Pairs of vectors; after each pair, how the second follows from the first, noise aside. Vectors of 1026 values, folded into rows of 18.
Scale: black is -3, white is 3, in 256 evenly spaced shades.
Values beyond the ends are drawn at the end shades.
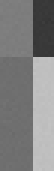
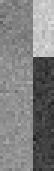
negated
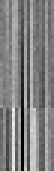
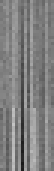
shrunk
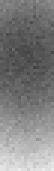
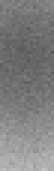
shrunk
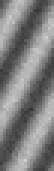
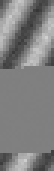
partly zeroed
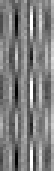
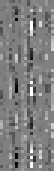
partly zeroed
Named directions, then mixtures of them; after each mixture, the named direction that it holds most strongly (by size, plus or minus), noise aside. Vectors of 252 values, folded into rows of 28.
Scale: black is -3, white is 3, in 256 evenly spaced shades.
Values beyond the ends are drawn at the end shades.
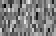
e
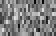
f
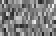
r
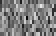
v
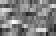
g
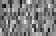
e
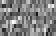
e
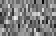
f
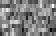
g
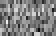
f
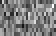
r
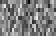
e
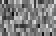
r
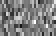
r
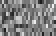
r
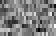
g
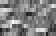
g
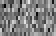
e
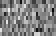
e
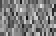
v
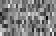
f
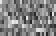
v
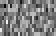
e
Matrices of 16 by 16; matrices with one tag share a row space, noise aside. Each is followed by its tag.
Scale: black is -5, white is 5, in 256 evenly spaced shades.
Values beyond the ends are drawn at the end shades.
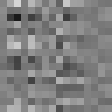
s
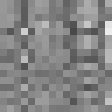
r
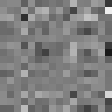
r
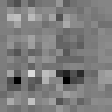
s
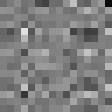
r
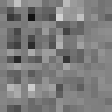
s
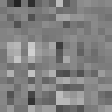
s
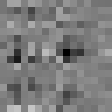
s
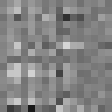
s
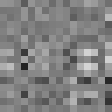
r
